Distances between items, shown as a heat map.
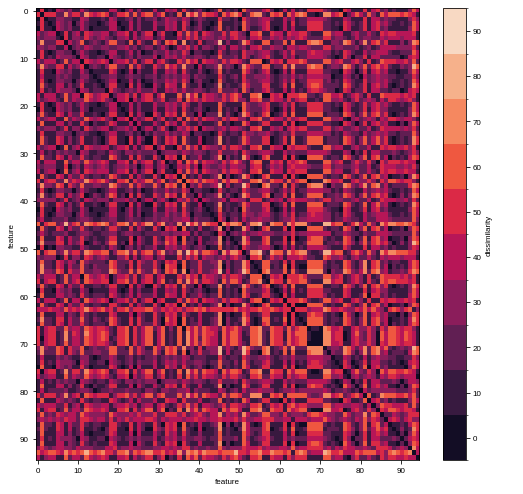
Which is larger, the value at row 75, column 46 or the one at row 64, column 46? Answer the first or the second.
the first
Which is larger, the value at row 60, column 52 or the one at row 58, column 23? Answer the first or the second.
the second
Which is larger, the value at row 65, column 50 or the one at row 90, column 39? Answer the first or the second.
the second
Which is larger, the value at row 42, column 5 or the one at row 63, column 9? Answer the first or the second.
the second
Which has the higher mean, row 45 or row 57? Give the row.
45
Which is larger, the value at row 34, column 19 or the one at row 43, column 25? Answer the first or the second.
the second
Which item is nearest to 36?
67
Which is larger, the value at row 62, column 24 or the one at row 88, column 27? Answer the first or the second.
the first
